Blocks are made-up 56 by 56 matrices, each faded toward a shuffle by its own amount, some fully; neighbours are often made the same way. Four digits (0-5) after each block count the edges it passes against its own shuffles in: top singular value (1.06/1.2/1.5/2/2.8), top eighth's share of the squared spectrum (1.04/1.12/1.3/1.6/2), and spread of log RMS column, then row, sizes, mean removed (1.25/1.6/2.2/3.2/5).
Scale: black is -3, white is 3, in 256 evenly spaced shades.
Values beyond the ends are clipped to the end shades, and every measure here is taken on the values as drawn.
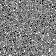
1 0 0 0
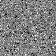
2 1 0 0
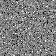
1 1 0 0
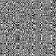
4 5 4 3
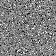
0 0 0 0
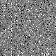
2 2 1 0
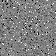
1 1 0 0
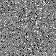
0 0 0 0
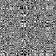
4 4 2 2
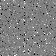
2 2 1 0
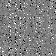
1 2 2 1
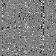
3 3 2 1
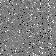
1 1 1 0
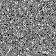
2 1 0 0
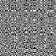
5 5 3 3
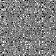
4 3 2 1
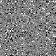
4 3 2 2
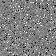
0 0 0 0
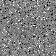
1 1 0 0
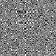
4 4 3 1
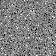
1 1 0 0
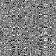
4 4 2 2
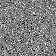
1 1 0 0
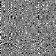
4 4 3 2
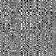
4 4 3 2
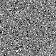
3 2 1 0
